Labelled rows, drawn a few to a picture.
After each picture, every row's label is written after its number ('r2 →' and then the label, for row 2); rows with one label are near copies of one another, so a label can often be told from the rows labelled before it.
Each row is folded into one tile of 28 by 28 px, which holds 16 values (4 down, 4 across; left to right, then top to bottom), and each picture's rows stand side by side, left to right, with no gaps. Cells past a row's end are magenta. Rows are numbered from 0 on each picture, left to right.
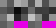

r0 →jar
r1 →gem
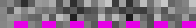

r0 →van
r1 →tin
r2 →gem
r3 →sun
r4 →gem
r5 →sun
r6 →tin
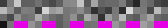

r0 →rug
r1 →van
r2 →tin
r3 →gem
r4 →van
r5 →van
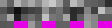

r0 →jar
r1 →sun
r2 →jar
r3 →van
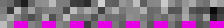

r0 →van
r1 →tin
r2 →van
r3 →rug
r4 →tin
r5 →tin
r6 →sun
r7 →jar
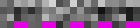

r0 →jar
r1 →sun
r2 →rug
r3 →jar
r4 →jar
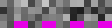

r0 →sun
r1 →rug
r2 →jar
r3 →gem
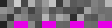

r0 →rug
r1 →sun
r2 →gem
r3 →tin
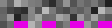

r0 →jar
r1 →van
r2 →gem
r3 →van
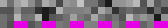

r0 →sun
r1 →jar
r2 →tin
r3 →van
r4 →sun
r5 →gem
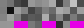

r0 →van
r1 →sun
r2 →rug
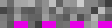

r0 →sun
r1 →sun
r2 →tin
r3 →van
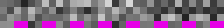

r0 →van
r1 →rug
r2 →sun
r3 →sun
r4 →rug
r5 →gem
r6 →gem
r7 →gem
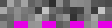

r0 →tin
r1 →van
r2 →jar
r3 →van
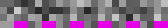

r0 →van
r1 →gem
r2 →sun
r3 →sun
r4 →gem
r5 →sun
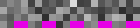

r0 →tin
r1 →gem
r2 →rug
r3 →gem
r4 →gem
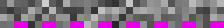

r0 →gem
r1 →rug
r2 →gem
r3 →van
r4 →rug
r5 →tin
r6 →tin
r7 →sun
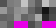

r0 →tin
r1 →jar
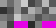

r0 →sun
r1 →rug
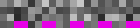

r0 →jar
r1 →rug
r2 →sun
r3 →gem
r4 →gem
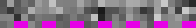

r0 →gem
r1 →tin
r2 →tin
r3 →jar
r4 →sun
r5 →sun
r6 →van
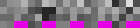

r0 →tin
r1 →jar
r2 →tin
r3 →tin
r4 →rug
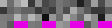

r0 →sun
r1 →gem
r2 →van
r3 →gem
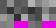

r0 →gem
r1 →sun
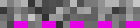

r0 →sun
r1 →gem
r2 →rug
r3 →tin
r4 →sun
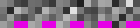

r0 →van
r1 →van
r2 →van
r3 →sun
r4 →rug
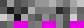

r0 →gem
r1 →tin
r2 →sun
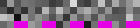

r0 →gem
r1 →van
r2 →rug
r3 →rug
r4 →sun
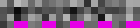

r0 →jar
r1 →gem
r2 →jar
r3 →gem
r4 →sun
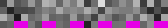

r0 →gem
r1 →sun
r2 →tin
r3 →rug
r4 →tin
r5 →gem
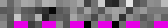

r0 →sun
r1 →jar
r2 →sun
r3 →rug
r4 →rug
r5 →tin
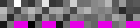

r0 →rug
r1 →rug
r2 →rug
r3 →tin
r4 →gem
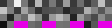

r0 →rug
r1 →gem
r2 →gem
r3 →rug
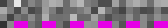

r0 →rug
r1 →sun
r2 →sun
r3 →van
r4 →sun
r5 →sun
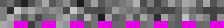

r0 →van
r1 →rug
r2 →van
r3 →gem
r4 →tin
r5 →gem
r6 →sun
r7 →gem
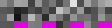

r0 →jar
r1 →gem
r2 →rug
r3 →sun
